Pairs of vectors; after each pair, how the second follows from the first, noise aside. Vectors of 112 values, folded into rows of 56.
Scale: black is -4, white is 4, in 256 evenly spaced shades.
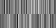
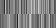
copied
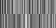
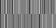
partly zeroed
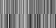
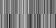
copied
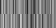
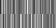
sign-scrambled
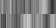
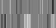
partly zeroed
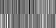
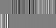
partly zeroed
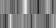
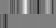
partly zeroed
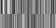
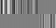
partly zeroed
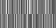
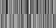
sign-scrambled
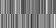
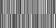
sign-scrambled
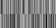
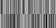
copied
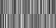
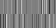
partly zeroed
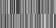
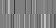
partly zeroed
